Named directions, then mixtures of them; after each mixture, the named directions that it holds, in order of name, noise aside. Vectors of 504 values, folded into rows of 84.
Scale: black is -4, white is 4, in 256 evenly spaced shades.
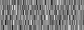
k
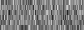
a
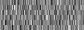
k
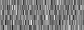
k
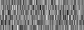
a, k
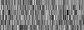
a, k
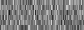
a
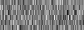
a, k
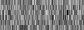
a, k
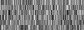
a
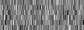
a, k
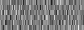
k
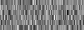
a, k
